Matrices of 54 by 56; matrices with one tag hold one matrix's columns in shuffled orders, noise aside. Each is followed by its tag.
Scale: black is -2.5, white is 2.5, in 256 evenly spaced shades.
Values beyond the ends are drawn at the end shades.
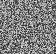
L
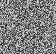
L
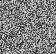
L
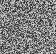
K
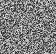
K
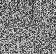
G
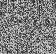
G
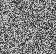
L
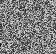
L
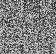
G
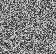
L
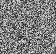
L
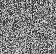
G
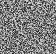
K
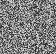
L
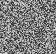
K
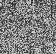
G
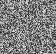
L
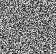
K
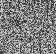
G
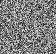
L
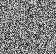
L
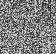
G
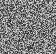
K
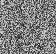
L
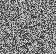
L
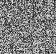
G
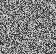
L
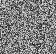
L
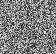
L
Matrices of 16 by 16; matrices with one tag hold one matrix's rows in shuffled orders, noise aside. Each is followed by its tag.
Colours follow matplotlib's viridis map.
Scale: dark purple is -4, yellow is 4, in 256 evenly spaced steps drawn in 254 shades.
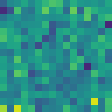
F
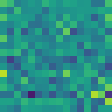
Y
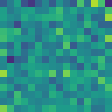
Y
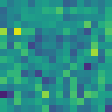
F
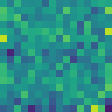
Y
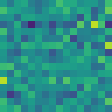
Y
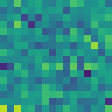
F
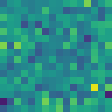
F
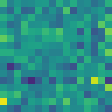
Y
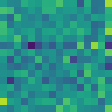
Y
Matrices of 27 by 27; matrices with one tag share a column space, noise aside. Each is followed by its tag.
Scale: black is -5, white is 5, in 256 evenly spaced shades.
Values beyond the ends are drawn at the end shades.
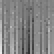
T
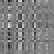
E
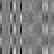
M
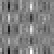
M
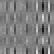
M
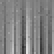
T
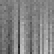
T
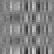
M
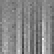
T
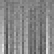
T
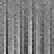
T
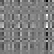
E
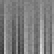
T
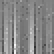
T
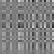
E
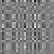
E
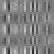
M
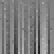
T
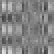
M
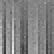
T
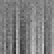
T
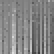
T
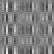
M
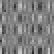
M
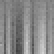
T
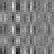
M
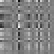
E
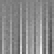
T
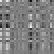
E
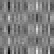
M
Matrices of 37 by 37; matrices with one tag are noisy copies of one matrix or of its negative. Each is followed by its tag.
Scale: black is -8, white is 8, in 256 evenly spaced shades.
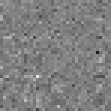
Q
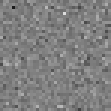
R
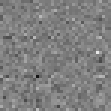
Q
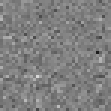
Q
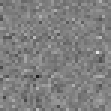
Q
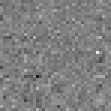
Q
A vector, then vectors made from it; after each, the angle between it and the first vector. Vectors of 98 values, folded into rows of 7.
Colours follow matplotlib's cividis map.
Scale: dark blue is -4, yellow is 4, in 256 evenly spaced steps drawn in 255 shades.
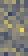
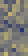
nearly opposite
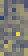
orthogonal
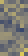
partly opposed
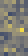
nearly parallel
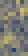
partly opposed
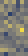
nearly parallel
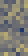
nearly opposite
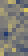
partly aligned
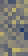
partly opposed
